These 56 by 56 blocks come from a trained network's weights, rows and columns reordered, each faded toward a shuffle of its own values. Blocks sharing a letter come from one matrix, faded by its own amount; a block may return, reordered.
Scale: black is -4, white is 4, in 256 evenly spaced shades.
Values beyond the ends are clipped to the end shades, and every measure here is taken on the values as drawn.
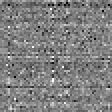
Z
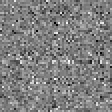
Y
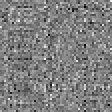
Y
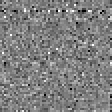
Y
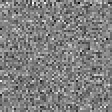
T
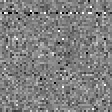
Y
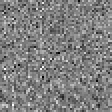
Y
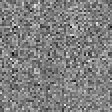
T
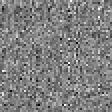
Y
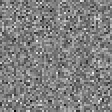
T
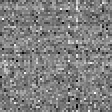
Z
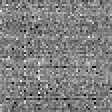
Z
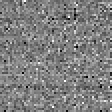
Z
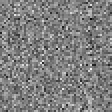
T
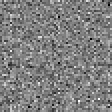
Y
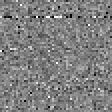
Y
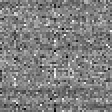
Z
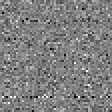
Y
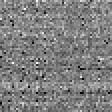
Z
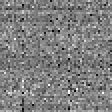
Z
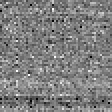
Z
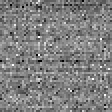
Z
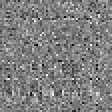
Y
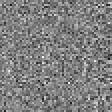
T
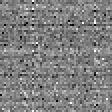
Z
